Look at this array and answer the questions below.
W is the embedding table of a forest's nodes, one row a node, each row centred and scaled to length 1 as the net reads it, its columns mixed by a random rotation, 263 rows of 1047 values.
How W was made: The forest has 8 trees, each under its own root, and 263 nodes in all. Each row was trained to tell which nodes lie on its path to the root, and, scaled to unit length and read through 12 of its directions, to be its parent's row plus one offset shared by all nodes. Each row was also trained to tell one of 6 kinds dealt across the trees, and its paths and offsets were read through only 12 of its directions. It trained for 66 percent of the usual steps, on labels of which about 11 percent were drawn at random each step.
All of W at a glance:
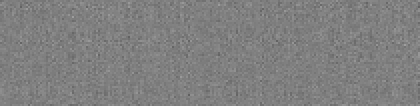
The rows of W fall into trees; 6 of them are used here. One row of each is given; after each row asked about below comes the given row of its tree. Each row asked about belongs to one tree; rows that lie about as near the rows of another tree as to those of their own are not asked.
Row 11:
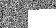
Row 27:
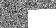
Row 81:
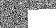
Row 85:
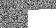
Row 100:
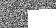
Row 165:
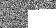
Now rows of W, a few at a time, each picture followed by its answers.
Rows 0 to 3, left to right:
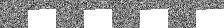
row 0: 100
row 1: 165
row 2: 85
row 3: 27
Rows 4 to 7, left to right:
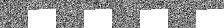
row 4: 27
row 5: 165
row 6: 100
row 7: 11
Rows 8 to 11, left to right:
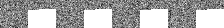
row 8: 165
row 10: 11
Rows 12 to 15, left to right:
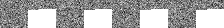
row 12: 81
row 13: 11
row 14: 100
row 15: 165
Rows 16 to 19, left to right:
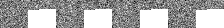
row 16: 165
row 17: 165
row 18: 165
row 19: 100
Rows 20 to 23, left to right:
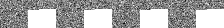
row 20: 100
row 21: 27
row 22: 81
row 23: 27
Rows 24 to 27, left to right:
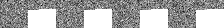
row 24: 100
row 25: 165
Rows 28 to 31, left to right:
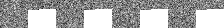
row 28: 165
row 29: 85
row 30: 85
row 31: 27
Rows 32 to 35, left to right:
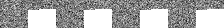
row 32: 165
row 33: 100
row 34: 100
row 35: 165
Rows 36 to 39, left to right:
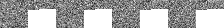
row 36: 165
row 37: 11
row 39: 100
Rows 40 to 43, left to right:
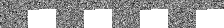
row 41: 165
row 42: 165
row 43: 100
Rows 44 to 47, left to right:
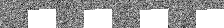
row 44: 11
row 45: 85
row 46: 27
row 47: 165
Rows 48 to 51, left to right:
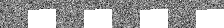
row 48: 100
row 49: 165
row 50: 81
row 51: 165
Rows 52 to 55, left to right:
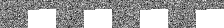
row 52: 27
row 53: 165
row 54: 27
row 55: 81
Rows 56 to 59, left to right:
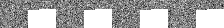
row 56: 165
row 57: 165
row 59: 11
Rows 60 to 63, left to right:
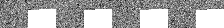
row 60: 85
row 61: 11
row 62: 27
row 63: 100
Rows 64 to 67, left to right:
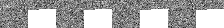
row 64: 11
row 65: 11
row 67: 11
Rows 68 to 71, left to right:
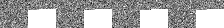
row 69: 27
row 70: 165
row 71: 27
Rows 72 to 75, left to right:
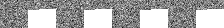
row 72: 27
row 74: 11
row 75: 100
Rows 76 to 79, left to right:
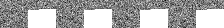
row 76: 100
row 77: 27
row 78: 27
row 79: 100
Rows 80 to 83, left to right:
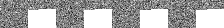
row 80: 81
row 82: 100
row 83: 27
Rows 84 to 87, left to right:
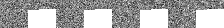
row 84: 100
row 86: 165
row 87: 27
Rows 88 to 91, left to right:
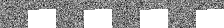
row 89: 100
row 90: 81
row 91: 100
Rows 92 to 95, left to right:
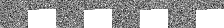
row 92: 85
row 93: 85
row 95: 100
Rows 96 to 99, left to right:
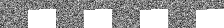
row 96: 100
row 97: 100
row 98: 11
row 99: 27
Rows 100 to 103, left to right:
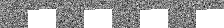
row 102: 85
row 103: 85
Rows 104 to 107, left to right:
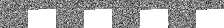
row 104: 81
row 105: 165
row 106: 165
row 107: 165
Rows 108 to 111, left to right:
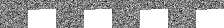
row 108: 100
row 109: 100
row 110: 27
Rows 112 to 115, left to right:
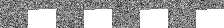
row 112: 85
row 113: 100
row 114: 27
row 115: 11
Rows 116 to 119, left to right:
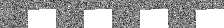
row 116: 165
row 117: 165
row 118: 81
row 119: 81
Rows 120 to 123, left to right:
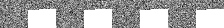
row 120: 100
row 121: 11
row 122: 81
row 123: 81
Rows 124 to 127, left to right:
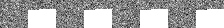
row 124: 165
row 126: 165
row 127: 11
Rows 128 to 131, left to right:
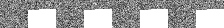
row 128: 11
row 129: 27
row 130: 85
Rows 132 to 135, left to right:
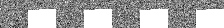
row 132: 165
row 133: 81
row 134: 81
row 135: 27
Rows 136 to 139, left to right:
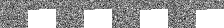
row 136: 85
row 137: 27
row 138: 100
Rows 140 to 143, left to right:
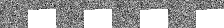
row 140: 81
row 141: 81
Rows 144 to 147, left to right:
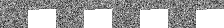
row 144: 100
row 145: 27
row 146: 81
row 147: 27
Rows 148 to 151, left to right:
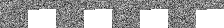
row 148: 11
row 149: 165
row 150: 11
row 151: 27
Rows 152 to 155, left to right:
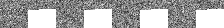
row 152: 11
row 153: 27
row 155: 100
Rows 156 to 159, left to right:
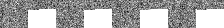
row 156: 11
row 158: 27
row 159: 81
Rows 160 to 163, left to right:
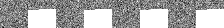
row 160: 100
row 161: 85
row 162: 27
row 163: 100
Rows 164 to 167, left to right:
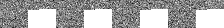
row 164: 165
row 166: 165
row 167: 100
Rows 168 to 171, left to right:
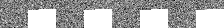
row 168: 81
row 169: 100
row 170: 11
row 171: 85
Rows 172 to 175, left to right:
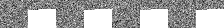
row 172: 81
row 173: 85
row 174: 100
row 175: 100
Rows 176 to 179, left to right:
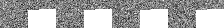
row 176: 11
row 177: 100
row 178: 27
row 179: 100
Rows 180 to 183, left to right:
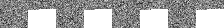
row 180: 27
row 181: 27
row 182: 165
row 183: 81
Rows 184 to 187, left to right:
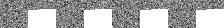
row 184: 27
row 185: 165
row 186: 100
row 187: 81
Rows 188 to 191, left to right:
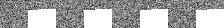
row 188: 85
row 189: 11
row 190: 165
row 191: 100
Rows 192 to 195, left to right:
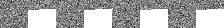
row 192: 165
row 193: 165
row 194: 100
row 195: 81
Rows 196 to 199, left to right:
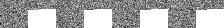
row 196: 100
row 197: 85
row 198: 165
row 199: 11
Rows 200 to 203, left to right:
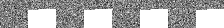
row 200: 81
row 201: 27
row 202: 81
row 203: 165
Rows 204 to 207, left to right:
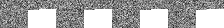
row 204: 165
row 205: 11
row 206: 165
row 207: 27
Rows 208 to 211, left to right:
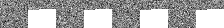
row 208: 100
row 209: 100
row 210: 11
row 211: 165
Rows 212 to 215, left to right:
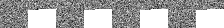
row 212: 81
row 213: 100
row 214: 81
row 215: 100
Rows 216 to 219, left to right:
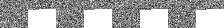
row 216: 27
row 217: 27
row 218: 11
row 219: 81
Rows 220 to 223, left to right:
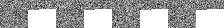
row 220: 11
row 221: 11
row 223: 85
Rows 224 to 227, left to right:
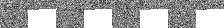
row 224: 81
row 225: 11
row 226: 81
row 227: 81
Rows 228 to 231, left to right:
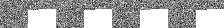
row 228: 81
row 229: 11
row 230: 81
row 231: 100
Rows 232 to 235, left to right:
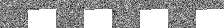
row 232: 11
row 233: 81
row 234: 11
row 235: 100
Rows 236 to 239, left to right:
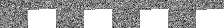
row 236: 165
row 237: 100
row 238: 11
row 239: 11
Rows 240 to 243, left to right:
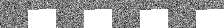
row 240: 81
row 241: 85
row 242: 100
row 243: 11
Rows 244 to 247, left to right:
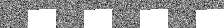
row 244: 11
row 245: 165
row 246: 81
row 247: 11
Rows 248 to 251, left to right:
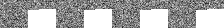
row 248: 27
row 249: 100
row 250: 11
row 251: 165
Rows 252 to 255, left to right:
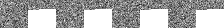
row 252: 100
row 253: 27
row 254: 27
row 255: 85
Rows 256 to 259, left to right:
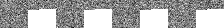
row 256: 11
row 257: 85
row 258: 11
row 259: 165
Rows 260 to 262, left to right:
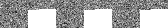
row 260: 100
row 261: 81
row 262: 81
